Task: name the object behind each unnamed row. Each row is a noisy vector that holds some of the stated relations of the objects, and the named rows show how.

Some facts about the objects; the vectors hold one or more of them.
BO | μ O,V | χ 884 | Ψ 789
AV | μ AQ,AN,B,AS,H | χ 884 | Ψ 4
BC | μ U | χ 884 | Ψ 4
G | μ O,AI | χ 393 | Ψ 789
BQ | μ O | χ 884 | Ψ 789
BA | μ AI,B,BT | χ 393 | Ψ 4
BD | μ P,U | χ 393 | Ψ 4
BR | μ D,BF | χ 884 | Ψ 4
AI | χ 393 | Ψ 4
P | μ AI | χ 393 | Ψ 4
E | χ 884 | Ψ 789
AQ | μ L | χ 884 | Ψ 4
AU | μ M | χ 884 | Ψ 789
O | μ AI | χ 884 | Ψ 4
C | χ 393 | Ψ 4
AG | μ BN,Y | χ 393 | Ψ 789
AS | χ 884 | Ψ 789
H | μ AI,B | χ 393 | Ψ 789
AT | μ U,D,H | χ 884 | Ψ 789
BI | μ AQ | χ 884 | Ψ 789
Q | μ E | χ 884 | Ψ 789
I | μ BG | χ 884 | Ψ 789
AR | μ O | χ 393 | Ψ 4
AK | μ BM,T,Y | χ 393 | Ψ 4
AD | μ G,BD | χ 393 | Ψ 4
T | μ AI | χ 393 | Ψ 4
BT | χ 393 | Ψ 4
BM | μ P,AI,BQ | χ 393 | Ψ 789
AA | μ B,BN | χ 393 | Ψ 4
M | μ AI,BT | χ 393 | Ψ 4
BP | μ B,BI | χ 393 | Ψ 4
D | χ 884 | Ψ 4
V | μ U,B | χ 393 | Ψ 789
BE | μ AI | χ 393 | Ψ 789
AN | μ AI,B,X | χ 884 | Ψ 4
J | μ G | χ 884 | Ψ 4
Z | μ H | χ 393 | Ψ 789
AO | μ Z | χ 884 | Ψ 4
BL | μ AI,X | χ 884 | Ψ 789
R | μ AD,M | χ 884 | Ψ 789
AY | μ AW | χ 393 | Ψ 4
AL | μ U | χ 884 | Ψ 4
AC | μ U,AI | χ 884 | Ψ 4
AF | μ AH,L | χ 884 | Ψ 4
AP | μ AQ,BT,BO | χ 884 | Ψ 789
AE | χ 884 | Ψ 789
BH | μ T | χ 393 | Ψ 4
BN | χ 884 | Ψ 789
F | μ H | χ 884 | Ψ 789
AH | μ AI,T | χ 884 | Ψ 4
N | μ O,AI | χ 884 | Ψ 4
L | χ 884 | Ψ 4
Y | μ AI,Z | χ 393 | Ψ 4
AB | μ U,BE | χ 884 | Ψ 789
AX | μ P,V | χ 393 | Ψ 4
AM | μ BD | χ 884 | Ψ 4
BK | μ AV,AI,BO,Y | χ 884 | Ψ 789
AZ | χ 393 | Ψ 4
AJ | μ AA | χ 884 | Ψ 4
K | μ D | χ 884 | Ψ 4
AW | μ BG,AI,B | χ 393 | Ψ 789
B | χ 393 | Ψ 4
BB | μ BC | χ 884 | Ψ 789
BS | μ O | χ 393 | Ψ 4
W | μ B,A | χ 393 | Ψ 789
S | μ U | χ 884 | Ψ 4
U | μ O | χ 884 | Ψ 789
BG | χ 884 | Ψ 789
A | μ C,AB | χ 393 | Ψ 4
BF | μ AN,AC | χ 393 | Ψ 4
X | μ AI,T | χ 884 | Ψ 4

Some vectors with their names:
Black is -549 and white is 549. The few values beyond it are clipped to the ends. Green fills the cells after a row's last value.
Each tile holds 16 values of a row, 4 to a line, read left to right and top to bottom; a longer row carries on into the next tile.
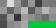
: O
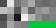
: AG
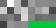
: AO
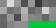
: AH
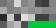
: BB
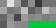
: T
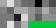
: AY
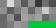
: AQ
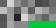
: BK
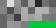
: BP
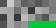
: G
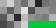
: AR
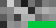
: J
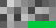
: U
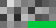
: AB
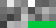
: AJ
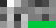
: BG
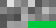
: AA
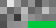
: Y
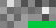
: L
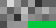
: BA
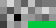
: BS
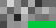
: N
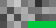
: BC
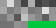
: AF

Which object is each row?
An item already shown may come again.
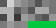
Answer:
E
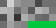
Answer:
AE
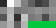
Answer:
BG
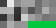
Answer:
BN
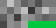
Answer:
AD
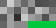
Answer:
AP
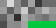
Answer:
N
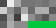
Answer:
Z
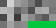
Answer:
E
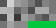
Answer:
E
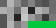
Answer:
R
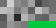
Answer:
Q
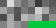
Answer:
BI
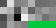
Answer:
AG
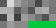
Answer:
E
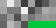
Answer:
BH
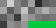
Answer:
AX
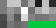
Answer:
K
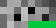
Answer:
AU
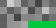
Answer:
BT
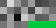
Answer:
W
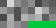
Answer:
BI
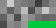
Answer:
BD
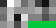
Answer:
I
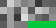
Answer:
AT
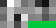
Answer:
I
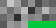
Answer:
M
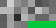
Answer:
Q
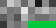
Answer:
BR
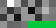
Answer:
C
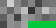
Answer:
AD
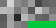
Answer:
Q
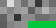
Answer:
AZ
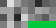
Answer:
AW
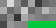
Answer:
AK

